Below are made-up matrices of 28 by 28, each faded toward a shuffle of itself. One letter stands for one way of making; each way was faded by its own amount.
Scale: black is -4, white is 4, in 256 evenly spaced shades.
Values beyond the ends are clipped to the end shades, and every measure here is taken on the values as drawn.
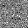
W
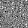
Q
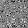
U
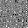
U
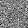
Q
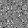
U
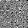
W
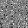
U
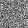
Q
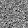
Q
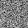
Q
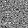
Q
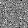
Q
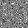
W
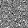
Q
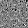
Q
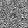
Q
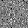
W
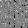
U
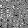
U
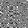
U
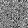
Q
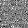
W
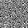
W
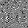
U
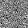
Q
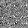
W
